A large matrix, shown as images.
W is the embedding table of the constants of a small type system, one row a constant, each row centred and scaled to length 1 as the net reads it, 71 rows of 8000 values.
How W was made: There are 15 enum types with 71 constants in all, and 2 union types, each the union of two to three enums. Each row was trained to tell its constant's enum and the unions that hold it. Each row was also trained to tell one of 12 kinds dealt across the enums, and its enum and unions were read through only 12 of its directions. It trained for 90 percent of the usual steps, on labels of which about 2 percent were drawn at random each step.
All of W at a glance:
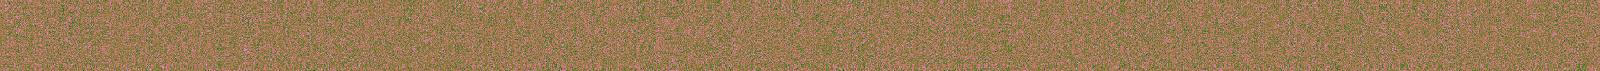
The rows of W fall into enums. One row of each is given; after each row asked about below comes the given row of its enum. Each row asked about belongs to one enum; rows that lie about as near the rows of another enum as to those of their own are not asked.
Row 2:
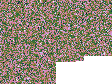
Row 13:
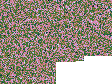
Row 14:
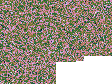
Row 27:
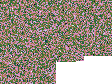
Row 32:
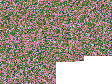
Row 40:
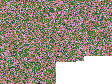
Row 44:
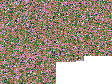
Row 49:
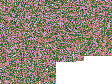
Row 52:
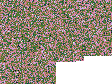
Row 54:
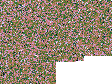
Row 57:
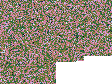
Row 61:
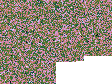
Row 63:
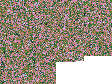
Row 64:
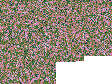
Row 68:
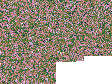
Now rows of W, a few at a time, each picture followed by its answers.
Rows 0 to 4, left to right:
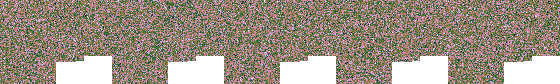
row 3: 61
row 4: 57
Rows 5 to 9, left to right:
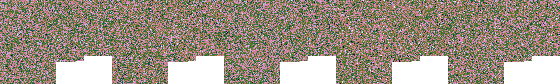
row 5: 2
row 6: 40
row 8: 13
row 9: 52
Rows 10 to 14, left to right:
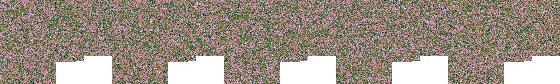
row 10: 2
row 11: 44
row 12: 61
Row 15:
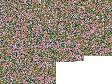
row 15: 54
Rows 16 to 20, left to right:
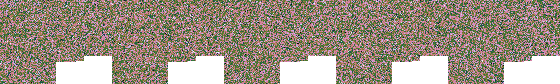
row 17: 54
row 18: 64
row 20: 49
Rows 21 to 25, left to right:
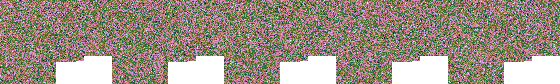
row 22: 44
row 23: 61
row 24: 49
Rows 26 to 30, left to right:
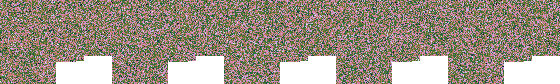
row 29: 40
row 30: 13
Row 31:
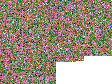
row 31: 54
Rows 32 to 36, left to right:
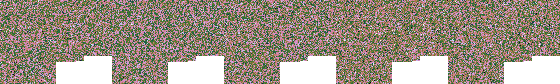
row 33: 2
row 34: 61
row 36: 63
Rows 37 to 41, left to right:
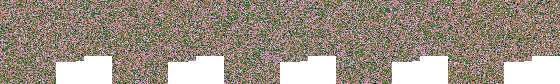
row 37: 13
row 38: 44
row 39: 61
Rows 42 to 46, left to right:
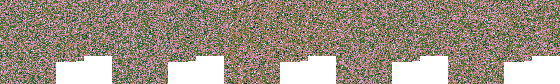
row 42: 52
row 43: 13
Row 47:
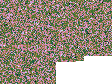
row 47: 13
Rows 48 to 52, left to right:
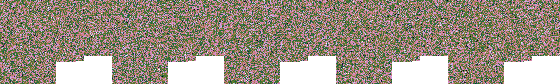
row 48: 64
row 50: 44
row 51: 27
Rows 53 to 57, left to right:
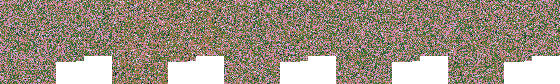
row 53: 57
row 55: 14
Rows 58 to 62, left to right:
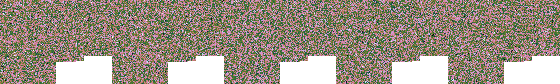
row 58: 63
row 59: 2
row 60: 2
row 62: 49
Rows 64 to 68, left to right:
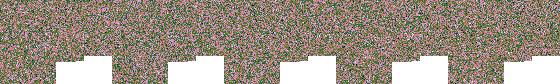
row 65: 44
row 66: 64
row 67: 64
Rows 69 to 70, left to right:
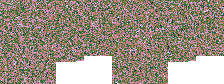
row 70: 27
